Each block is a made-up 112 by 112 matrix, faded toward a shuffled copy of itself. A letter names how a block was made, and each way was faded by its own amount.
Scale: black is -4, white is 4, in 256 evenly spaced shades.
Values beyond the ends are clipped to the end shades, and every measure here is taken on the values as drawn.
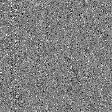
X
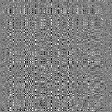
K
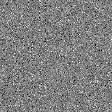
X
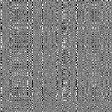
K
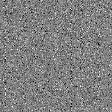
X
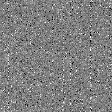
X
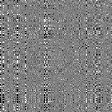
K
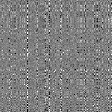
K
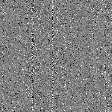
X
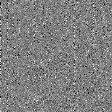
X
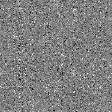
X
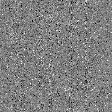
X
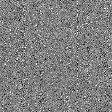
X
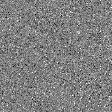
X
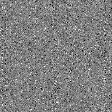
X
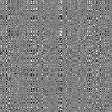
K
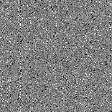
X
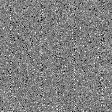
X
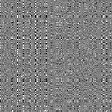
K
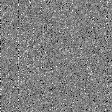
X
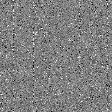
X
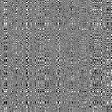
K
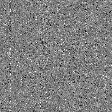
X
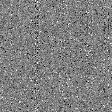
X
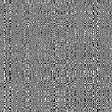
K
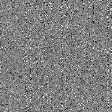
X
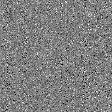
X
